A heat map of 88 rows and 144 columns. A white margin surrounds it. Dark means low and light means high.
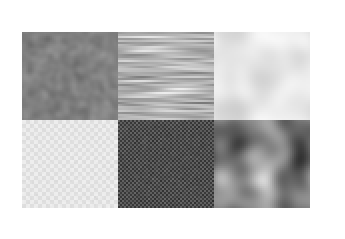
The table splits into 2 rows of 3 panels. Panel 1,1: middling, blotchy, faint in contrast. Panel 1,2: high, streaked across. Panel 1,3: very high, smooth, faint in contrast. Panel 2,1: very high, checkered, faint in contrast. Panel 2,2: low, checkered. Panel 2,3: middling, smooth, strong in contrast.
